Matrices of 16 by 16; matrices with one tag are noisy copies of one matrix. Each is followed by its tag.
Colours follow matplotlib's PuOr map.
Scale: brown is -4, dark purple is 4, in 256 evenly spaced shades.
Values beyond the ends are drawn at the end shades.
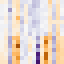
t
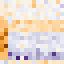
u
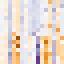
t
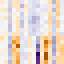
t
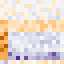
u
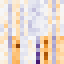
t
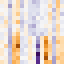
t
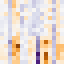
t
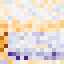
u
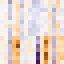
t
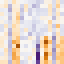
t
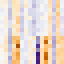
t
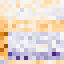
u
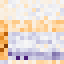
u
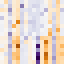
t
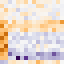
u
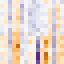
t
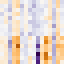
t
